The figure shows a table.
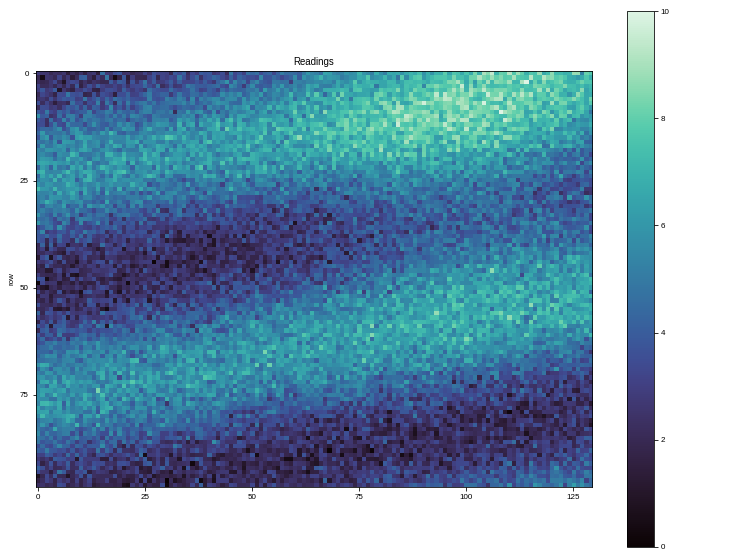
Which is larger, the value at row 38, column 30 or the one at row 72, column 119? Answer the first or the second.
the first
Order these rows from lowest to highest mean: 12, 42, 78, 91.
91, 42, 78, 12
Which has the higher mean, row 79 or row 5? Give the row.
5
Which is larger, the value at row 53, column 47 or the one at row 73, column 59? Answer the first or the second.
the second
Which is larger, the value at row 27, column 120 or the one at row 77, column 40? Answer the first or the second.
the second
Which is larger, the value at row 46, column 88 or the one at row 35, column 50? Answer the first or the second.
the first
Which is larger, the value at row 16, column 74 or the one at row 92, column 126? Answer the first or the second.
the first
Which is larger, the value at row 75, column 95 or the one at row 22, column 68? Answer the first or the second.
the second
